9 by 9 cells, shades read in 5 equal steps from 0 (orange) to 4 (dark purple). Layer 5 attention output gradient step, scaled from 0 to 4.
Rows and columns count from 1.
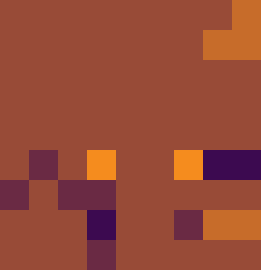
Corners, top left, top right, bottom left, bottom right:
2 1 2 2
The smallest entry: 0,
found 2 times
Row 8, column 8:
1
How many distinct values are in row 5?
1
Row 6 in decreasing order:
4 4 3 2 2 2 2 0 0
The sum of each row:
17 16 18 18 18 19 21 19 19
